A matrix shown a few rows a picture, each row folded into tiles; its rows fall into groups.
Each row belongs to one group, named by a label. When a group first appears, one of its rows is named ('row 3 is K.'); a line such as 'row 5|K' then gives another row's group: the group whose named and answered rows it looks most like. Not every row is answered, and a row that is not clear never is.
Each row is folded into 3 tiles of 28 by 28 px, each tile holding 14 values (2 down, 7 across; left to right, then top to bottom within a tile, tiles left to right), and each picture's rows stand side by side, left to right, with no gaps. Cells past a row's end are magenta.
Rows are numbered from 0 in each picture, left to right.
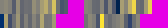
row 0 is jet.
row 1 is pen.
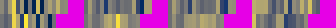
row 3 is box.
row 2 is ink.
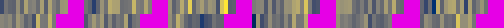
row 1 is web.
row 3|jet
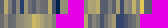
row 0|ink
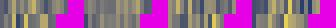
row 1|jet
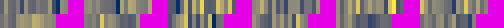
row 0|ink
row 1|pen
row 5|pen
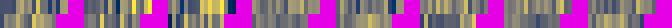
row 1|pen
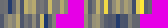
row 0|web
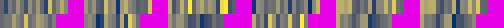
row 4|box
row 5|box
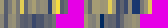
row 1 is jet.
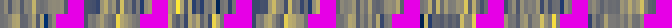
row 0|web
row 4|web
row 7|jet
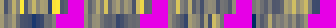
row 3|jet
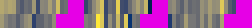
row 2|jet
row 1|web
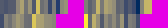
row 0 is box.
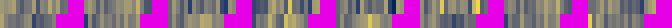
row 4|ink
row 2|ink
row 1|jet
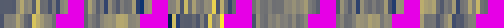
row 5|box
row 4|ink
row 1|ink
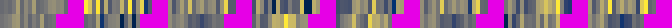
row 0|web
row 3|ink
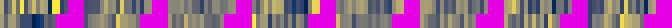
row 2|pen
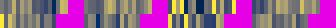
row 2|pen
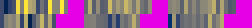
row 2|jet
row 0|web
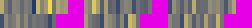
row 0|pen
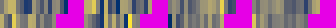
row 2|jet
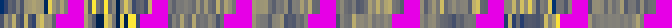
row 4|jet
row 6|jet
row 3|box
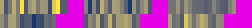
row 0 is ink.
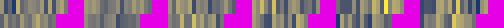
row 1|box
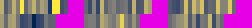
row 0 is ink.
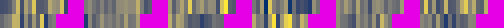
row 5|pen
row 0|web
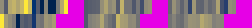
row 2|ink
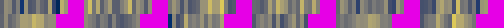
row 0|ink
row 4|ink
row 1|pen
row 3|web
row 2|jet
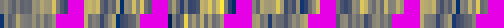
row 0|jet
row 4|web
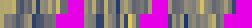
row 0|box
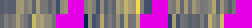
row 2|jet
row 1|jet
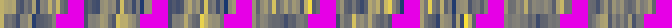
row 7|web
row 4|jet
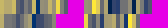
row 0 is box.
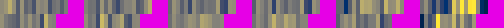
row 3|ink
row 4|web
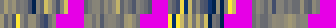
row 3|ink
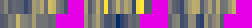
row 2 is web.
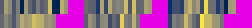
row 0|ink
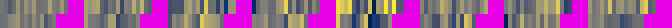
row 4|box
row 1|box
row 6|jet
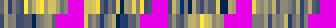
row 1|box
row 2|ink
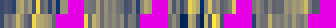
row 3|jet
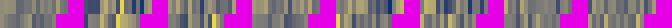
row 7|pen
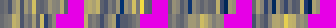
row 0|web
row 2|ink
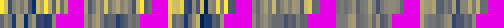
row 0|pen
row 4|web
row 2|box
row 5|box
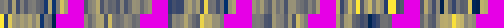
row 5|ink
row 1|pen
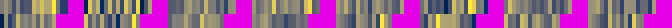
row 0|jet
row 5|jet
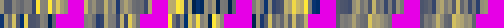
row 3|jet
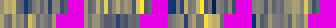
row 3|jet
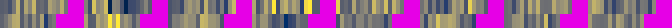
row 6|web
